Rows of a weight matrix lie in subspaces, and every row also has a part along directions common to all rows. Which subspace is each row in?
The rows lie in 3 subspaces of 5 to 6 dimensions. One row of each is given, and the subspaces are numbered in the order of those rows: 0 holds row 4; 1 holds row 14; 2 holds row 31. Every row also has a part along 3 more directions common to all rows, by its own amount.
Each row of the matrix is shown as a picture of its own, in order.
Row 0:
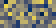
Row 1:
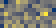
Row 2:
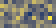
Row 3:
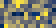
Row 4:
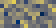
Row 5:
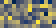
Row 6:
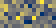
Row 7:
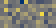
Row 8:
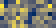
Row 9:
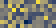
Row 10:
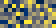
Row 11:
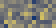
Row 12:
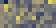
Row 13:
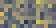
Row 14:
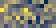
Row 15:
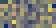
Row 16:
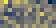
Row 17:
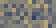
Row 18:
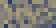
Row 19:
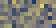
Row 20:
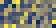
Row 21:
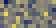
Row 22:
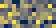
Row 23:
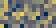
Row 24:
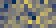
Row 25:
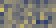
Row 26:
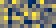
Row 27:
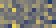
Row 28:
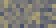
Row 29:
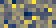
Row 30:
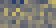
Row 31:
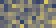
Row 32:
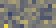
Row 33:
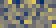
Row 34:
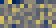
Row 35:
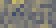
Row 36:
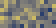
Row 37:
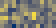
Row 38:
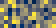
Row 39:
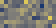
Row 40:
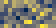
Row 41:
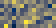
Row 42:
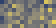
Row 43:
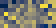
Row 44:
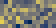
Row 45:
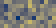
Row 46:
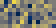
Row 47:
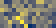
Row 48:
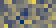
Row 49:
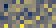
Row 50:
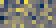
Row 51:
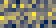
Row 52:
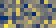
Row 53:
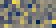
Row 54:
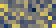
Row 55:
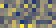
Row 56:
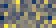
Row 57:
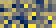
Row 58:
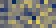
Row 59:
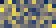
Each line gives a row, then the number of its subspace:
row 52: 2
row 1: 0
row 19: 1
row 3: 0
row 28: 2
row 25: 1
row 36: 2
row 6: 1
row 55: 1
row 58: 1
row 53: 2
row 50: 1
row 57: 1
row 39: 1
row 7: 0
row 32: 2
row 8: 1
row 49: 1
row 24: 1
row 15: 2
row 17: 2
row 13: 1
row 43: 0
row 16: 0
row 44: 0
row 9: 0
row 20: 2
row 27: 2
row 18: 2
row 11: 1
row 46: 2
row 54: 0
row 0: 0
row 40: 0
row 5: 0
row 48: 1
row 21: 0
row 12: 0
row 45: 0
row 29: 1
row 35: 0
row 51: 2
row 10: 0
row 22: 2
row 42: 2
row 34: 0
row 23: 0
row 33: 1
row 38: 2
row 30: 0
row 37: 2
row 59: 1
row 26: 2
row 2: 1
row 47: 1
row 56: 2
